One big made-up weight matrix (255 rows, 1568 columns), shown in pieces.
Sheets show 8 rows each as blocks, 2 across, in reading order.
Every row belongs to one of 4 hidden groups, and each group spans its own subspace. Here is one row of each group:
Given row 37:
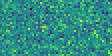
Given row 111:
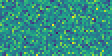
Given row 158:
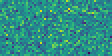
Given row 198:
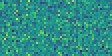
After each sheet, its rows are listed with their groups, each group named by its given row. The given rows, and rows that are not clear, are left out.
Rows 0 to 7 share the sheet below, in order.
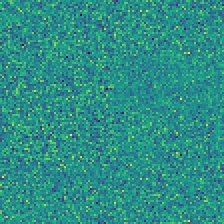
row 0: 158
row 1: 37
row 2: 198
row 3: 37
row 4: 158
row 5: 37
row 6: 111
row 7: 37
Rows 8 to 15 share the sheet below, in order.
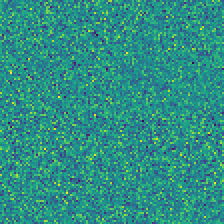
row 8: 37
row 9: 198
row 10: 158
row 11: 111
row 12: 111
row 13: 37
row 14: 111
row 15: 158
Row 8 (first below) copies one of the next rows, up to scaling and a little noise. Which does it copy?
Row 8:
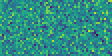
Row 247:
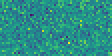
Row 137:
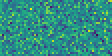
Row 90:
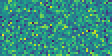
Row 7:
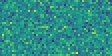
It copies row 137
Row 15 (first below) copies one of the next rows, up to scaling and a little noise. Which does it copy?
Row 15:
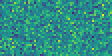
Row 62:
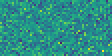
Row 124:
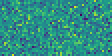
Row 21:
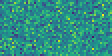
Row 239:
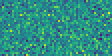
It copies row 21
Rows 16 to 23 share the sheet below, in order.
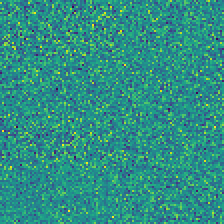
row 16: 158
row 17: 111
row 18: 111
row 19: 158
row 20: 111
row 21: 158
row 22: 37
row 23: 111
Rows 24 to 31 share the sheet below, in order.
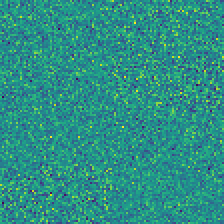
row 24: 198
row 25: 158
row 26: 198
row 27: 198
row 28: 37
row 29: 37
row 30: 37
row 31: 37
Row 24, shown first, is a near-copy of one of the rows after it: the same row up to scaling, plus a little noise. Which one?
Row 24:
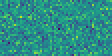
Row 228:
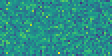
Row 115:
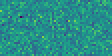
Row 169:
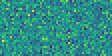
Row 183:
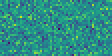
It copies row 183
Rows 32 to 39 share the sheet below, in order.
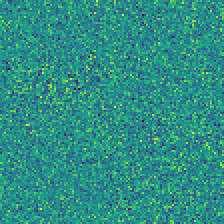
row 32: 37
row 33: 37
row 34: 158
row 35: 158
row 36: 158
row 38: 158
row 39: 198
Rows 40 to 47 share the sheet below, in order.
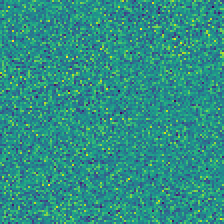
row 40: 198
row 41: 37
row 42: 198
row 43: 198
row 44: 158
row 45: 111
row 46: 158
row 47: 158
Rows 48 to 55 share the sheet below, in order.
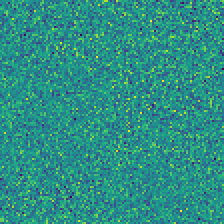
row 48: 198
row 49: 37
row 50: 37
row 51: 37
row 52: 158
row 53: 198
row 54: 111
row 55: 37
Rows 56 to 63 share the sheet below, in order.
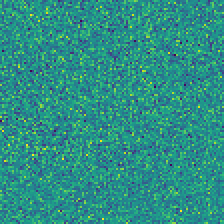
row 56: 37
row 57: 37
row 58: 37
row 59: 37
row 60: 111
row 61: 198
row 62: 158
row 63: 37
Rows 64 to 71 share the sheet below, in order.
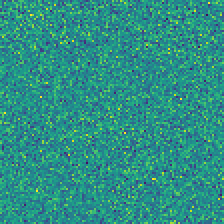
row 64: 37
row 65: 111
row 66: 111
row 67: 37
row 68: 37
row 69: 198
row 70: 111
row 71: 158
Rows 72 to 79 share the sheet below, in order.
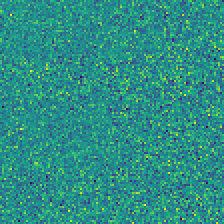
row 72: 111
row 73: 198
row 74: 37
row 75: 198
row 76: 198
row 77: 111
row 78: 37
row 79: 111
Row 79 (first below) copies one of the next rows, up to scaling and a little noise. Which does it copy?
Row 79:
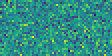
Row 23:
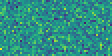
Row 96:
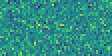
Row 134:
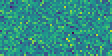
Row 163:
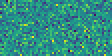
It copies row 163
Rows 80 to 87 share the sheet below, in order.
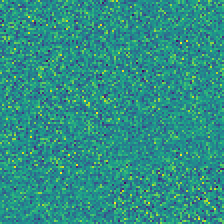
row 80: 198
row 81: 37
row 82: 111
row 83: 37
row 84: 37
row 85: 37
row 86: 111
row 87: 37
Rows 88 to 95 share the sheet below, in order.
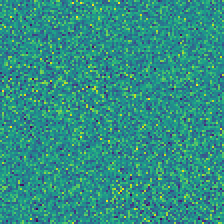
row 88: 198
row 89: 198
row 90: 37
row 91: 198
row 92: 37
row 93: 111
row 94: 198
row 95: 37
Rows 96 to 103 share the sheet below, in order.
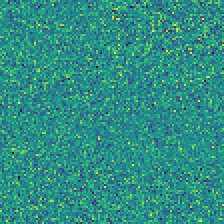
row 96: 111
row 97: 111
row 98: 111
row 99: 37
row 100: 198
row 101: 111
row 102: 37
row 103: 158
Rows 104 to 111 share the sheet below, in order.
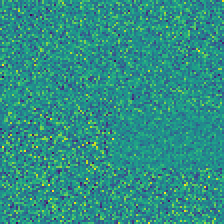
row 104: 37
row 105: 198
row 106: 111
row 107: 158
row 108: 37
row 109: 198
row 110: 158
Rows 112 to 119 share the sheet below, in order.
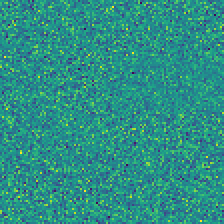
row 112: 198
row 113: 158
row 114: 37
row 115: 198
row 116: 158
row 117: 198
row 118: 111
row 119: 158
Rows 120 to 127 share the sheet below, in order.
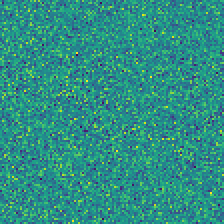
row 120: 37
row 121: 37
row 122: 198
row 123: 37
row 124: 158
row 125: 198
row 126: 158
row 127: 198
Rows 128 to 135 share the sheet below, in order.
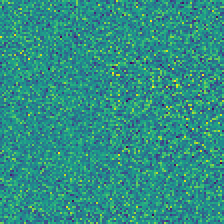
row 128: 158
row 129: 37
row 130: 158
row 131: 111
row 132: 158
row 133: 158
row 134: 111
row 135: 158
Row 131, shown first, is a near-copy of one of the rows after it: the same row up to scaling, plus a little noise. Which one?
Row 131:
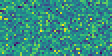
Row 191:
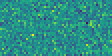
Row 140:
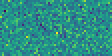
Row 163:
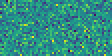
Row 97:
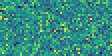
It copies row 97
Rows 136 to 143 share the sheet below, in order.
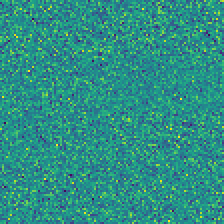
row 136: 158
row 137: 37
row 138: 198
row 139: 37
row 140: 111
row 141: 111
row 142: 111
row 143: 158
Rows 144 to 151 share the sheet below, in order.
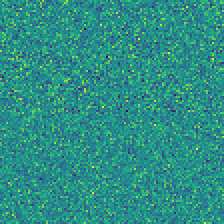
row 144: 198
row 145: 158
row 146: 158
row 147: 37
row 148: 198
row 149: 158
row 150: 158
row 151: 198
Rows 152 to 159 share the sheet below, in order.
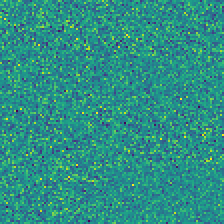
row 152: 111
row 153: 158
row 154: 158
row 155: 37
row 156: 37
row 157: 158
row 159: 198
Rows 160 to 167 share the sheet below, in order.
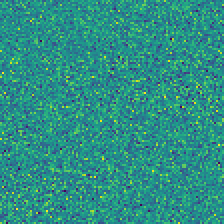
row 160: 158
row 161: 198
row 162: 111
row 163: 111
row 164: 198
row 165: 198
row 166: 111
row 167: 198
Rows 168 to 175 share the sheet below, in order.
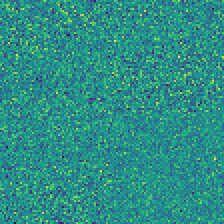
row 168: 158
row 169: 198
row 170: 111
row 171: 198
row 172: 198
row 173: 198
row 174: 37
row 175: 37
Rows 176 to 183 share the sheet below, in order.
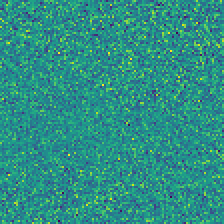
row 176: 198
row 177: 111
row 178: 158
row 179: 111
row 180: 37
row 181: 158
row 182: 198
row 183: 198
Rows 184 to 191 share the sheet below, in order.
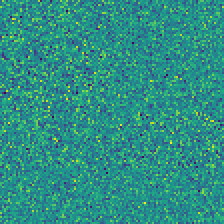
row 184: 198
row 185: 158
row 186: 198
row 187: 111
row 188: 111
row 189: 158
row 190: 111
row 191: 111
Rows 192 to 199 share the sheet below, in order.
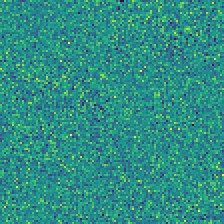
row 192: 37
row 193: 37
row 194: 111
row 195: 198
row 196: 158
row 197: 111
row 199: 158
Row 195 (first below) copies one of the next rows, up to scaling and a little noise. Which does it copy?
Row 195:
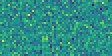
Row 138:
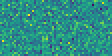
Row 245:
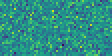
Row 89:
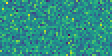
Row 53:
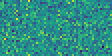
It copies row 138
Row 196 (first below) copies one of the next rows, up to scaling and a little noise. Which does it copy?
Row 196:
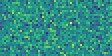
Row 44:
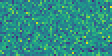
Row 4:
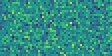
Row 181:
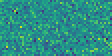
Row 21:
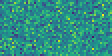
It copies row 4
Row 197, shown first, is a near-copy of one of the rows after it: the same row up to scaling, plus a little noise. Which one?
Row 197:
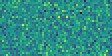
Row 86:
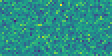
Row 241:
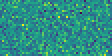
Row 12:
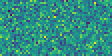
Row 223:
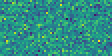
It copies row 241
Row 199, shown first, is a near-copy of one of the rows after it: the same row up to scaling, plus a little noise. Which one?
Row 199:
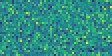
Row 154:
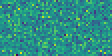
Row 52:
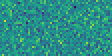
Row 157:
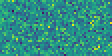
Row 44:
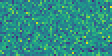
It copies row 44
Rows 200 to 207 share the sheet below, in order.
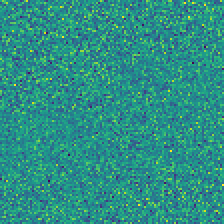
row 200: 198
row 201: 198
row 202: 158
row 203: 111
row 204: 37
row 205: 198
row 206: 158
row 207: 111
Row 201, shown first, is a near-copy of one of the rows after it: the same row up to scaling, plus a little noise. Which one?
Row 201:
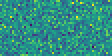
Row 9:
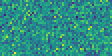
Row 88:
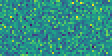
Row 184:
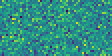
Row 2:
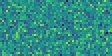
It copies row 88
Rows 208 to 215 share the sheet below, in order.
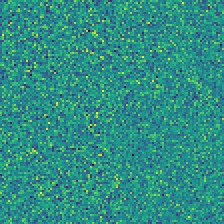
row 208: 37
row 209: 158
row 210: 198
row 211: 111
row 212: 37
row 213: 158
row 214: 111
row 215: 111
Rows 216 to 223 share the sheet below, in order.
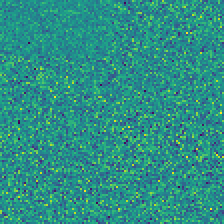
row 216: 111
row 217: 158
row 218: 111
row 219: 111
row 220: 37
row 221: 111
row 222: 111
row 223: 111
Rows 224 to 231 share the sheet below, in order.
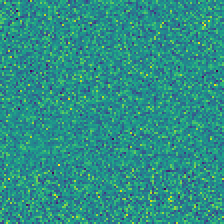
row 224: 198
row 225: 158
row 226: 37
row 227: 198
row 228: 198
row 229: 198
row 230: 111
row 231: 111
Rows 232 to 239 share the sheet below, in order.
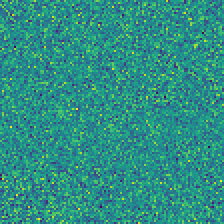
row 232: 111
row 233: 158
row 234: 37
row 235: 111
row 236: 37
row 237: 111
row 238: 158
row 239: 158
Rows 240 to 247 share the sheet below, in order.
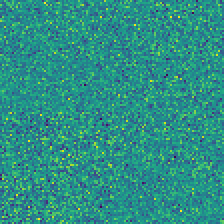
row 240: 111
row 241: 111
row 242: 198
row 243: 111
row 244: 37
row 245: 198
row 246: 158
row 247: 37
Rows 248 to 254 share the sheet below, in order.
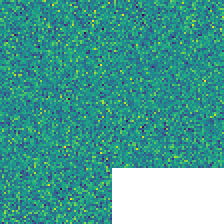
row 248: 158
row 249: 37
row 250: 198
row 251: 158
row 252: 198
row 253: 198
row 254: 158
